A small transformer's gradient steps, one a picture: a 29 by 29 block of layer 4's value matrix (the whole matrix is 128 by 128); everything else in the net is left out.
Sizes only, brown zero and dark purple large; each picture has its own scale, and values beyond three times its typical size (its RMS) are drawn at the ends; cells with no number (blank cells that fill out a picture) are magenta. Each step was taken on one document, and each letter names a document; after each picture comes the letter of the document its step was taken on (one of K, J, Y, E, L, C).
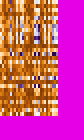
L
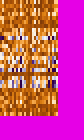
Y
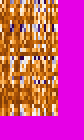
L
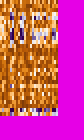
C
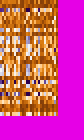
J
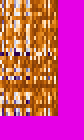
J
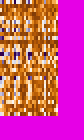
J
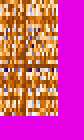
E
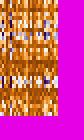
C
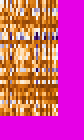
Y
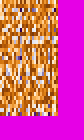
C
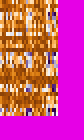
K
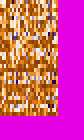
Y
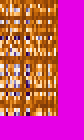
J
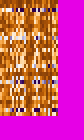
Y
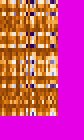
E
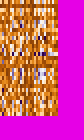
L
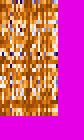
L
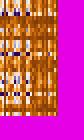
J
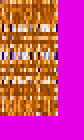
Y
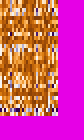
Y
